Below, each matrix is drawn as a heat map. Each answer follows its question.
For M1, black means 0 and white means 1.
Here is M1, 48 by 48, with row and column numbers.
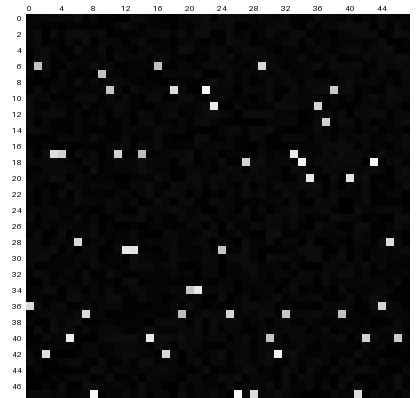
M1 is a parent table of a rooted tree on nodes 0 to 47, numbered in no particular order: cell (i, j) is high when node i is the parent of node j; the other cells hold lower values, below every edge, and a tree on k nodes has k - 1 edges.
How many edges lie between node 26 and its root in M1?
1
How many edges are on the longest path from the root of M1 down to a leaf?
16
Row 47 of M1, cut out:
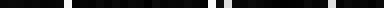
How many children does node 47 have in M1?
4
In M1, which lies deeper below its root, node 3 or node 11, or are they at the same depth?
the same depth
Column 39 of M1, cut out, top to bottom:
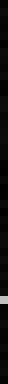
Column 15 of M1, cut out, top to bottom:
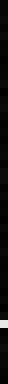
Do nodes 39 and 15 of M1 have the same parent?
no
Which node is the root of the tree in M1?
47
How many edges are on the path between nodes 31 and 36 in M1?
4
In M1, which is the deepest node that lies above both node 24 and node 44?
29
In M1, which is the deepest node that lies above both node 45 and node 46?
28
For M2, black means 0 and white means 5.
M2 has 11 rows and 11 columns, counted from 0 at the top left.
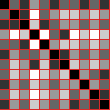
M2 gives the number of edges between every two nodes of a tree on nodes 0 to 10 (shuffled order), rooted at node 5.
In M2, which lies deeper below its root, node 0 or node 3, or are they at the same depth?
node 3
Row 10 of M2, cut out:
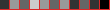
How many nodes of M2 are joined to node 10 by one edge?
3
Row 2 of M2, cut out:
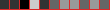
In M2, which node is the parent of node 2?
0
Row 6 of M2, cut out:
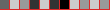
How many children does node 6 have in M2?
1
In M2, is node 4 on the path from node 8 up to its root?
no
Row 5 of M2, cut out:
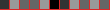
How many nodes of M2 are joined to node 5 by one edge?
2
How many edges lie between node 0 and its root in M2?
1
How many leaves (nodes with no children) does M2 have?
6
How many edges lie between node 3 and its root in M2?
2
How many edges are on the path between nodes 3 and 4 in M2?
5
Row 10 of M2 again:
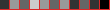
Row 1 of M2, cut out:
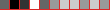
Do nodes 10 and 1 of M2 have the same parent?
no
